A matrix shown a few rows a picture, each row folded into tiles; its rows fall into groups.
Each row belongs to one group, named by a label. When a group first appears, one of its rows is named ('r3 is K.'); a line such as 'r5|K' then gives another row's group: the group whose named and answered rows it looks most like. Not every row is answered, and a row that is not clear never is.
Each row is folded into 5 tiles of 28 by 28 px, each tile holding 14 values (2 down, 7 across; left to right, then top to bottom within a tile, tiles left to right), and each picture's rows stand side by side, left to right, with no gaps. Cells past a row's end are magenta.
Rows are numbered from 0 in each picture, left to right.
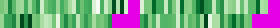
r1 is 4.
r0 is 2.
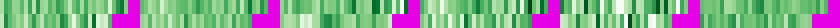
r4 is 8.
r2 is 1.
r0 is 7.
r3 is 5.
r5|4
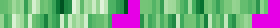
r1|4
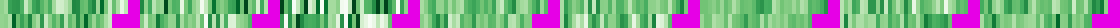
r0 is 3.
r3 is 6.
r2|8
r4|7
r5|5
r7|2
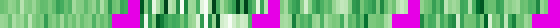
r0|5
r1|8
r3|4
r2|3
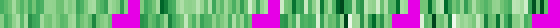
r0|7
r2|4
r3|2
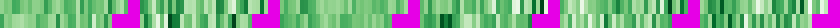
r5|3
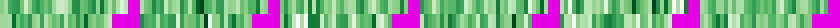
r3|7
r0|3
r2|7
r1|4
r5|6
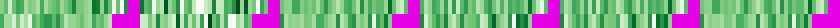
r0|1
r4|6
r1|8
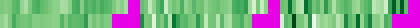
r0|3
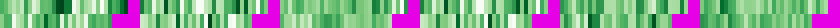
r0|5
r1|8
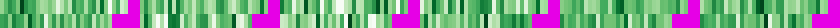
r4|4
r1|7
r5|4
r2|8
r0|3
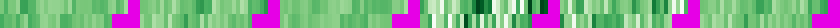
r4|1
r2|3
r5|5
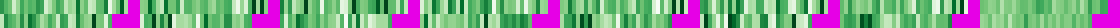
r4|2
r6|2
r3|4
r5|7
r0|7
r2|8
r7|5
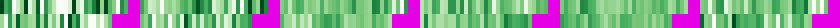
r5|1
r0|8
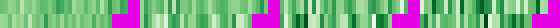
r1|7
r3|4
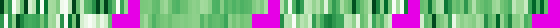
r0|8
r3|2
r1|3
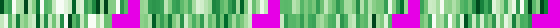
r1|3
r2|7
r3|5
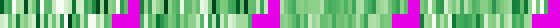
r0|8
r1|8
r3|1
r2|6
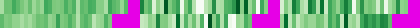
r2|4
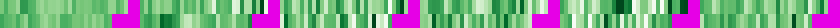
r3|3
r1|2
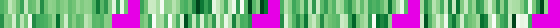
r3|7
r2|6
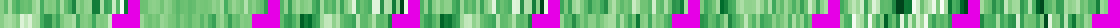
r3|2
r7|4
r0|1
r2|2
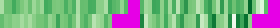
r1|6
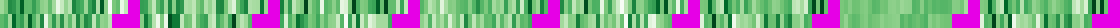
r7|2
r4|8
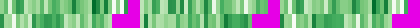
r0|1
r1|4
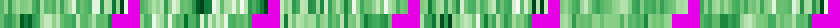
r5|2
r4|3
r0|2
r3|2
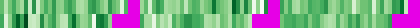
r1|1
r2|2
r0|6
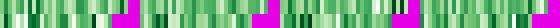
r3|6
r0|7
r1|6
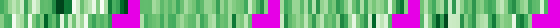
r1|7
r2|7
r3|6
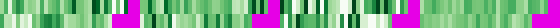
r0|1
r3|6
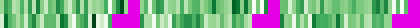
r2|1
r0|7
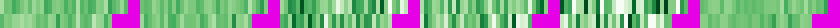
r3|7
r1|7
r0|6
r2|3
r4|8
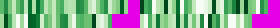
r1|8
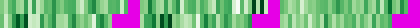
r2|5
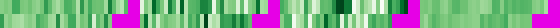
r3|3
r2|5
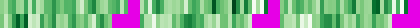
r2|1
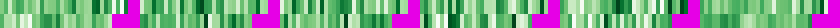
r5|2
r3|7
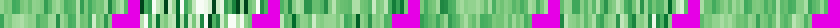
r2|2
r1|8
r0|6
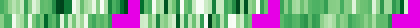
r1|8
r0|5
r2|2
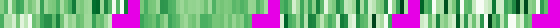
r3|8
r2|7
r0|1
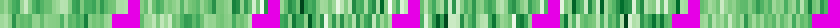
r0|3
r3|6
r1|1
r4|4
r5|5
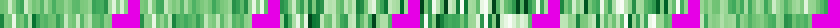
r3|8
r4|8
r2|7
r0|1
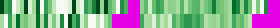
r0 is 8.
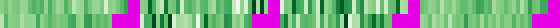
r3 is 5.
